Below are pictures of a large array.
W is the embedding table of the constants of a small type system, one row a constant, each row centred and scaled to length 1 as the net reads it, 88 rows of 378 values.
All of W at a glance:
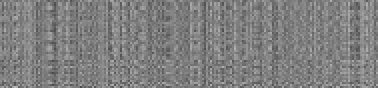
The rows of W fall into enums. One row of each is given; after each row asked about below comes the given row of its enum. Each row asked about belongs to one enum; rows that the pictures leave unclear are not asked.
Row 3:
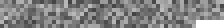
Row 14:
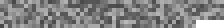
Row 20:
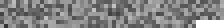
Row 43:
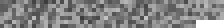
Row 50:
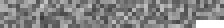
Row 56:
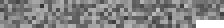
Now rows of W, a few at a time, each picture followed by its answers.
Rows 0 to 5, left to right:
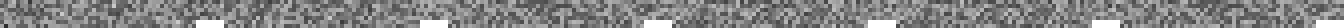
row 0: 20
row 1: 43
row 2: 14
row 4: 3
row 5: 14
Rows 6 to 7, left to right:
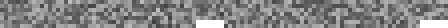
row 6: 56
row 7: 14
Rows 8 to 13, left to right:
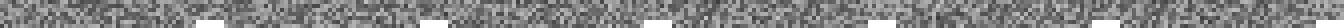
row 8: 14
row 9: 56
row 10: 3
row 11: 43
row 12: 50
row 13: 43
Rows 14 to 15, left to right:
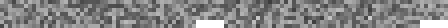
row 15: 43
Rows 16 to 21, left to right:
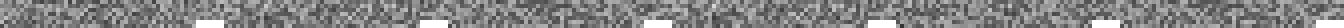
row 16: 3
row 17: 50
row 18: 14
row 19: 50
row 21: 14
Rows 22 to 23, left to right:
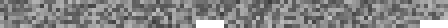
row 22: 56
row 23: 43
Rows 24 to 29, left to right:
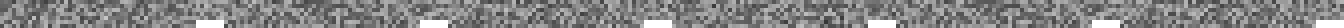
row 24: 43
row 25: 14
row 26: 3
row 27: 56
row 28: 14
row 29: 3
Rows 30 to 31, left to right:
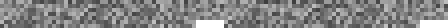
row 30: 3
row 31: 3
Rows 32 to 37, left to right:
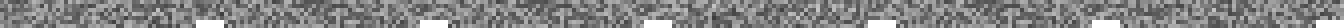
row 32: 56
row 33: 14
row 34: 14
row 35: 50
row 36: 14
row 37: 20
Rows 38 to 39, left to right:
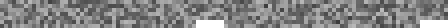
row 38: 14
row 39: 56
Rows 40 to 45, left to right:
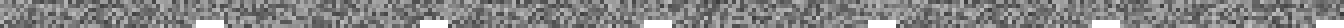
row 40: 3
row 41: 20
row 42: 3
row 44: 3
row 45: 56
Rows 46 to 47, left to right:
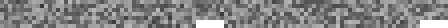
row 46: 56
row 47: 14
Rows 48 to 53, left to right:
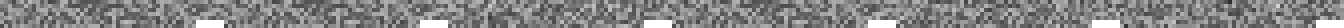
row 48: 14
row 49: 14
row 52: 3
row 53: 20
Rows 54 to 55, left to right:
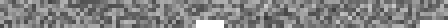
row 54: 14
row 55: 50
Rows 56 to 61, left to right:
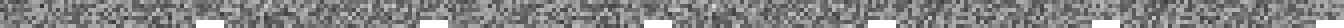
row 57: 50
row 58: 56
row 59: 50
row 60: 43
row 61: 43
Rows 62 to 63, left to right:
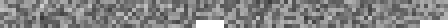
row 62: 50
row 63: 43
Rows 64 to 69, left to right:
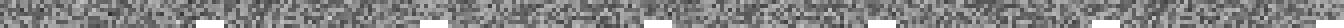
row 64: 20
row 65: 43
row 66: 56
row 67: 56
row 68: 14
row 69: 43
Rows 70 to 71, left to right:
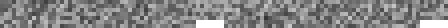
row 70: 43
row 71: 50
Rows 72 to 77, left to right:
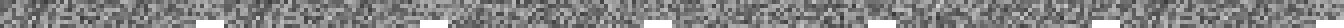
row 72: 43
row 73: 43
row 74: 3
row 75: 56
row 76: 50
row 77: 43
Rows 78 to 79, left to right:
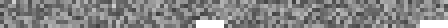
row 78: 20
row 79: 3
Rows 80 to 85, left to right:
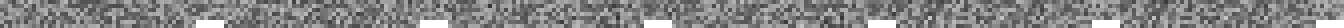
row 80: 14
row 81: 3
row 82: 56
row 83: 56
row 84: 43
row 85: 43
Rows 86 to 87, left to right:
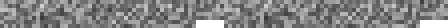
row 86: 50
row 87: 50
